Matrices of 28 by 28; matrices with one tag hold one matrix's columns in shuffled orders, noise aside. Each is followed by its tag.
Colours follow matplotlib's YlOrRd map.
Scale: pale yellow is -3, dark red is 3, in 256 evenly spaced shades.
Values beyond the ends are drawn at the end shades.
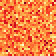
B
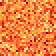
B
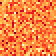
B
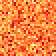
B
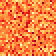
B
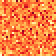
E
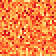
E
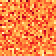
E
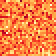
E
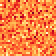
E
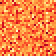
B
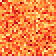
B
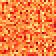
B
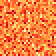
B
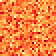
B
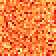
B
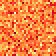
B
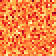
E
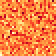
E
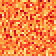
E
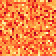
E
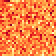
E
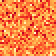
E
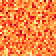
E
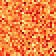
B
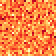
E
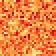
E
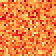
E
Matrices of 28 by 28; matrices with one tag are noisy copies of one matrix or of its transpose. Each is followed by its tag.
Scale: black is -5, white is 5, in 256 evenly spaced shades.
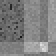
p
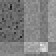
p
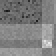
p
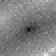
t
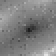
t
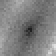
t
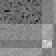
p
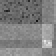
p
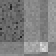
p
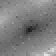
t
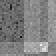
p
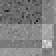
p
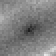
t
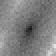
t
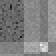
p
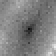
t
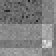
p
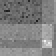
p
